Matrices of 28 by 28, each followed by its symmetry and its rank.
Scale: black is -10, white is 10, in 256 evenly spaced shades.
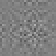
antisymmetric, rank two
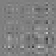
antisymmetric, rank two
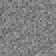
neither, full rank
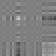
symmetric, rank one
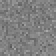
neither, full rank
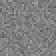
antisymmetric, full rank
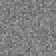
neither, full rank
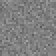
antisymmetric, full rank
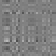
neither, rank two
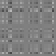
symmetric, rank one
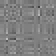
antisymmetric, rank two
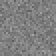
antisymmetric, full rank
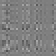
neither, rank two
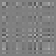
symmetric, rank one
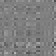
neither, rank two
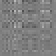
neither, rank two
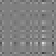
symmetric, rank one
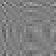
antisymmetric, rank two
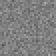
antisymmetric, full rank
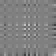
symmetric, rank one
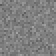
neither, full rank
